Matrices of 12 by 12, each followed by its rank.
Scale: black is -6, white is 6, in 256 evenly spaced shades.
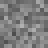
full rank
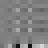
one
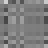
one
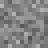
full rank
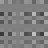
one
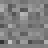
two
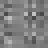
two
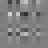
one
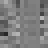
two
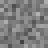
full rank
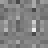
two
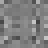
two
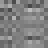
two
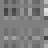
one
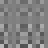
one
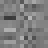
two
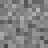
full rank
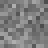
full rank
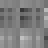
one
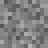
full rank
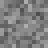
full rank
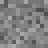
full rank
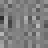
two
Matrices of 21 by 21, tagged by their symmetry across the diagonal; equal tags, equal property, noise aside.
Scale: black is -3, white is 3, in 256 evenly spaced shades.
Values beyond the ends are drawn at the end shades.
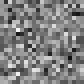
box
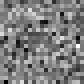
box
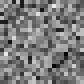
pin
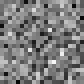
pin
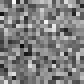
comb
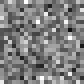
box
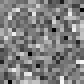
pin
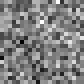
comb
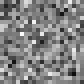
pin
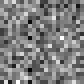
box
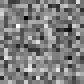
comb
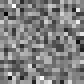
comb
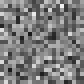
box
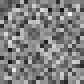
pin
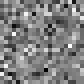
comb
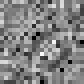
pin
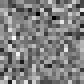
comb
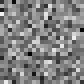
box
